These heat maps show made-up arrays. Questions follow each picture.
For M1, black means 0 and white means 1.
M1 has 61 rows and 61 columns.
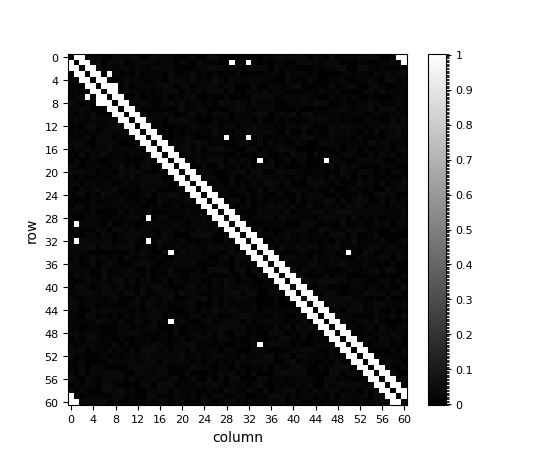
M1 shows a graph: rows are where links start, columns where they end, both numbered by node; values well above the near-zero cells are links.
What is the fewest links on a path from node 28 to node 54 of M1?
6
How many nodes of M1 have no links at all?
0
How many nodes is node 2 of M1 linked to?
4
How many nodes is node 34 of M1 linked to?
6
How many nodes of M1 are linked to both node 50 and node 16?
0
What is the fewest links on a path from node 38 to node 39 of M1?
1
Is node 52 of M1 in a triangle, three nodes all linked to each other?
yes
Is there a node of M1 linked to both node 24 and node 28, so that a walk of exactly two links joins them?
yes
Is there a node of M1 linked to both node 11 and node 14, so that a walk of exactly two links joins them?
yes
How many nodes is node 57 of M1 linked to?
4
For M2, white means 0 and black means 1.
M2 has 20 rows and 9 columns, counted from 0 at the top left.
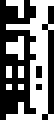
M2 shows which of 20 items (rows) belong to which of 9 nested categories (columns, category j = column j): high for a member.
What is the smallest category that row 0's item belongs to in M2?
4
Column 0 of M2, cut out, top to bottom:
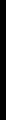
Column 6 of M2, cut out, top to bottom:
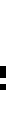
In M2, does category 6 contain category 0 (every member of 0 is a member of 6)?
no
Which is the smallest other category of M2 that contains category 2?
8
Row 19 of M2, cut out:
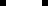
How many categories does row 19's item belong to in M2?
2
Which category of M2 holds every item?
0
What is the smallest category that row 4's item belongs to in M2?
7
